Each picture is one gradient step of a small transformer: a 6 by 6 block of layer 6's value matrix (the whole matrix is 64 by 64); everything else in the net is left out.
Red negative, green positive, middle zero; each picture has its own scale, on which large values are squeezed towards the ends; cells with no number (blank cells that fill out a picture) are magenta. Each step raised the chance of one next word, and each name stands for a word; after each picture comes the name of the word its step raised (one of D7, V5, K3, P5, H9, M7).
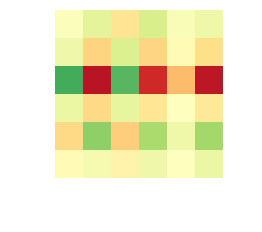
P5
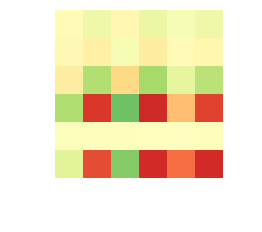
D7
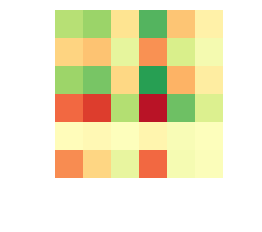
D7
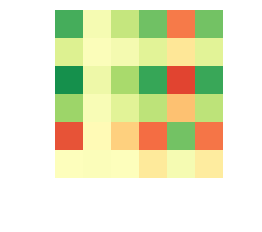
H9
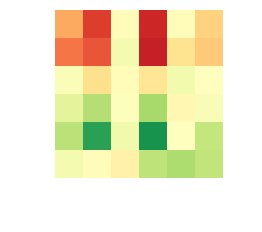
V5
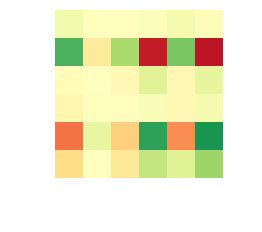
V5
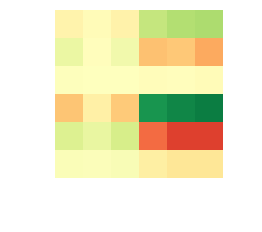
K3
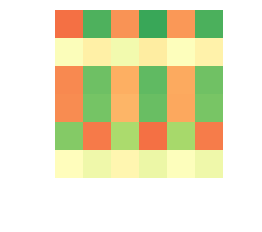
H9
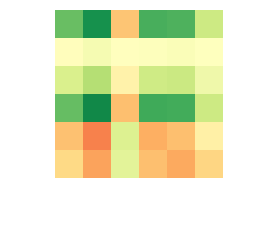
H9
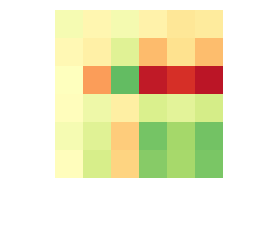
P5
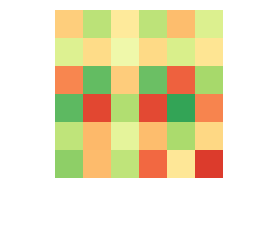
D7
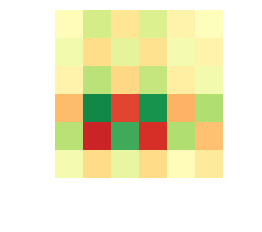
K3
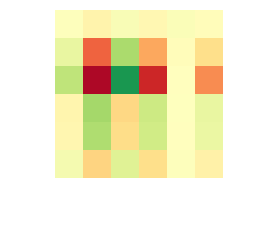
P5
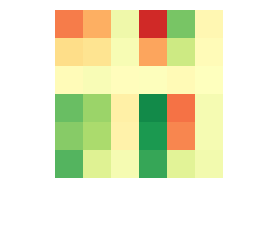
V5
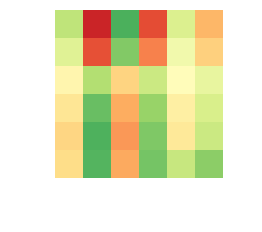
V5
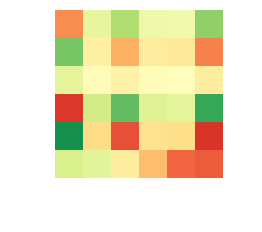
K3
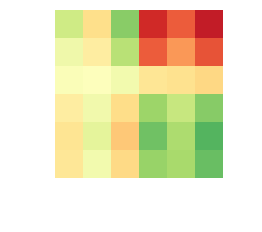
V5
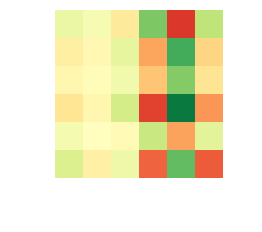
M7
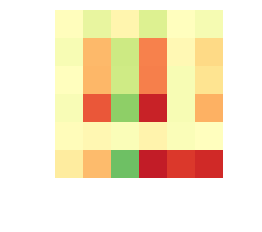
M7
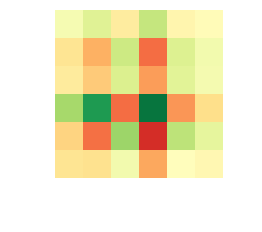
K3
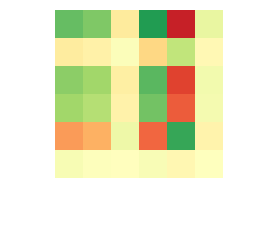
H9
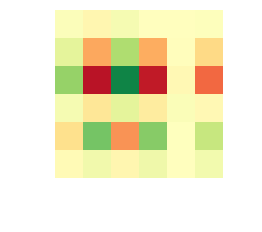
P5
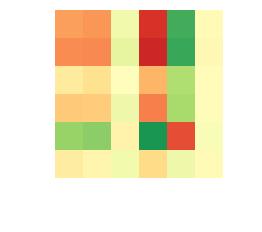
V5
